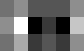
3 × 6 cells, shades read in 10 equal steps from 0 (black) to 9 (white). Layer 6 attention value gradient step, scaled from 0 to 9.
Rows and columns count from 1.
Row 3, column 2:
6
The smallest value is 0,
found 2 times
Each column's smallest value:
4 5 0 2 0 5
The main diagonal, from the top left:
4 9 2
